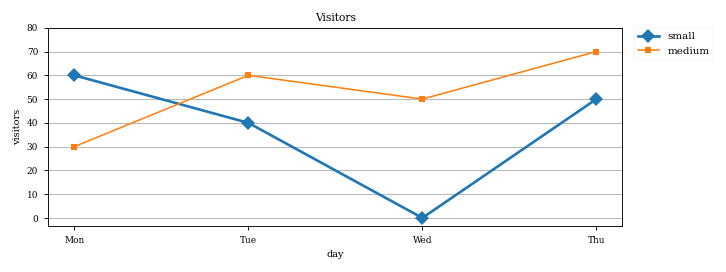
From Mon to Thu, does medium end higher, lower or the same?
higher
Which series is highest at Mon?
small
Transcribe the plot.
Title: Visitors
x-axis: day, ticks Mon Tue Wed Thu
y-axis: visitors, ticks 0 10 20 30 40 50 60 70 80
Legend: small, medium
Values:
small: 60 40 0 50
medium: 30 60 50 70
